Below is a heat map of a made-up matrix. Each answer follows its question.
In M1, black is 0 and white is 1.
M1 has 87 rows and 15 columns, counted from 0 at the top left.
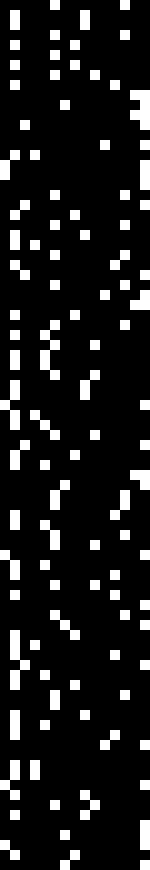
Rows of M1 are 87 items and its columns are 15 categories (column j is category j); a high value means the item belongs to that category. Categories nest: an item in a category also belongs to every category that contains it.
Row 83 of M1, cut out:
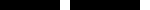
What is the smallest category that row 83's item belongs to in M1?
6
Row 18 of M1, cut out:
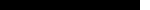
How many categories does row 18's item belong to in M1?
1
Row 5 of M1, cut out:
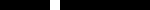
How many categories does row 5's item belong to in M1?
1
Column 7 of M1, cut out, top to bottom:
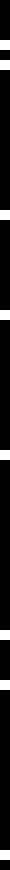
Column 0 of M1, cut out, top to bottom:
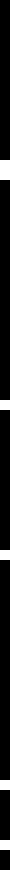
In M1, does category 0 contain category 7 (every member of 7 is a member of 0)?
no
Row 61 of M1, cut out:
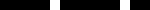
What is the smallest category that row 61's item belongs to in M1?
12
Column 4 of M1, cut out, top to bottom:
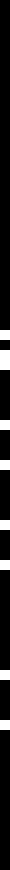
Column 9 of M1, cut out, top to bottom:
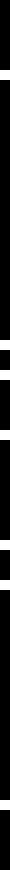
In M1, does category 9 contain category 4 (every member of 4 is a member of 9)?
no
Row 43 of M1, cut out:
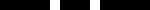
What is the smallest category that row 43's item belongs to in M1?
9
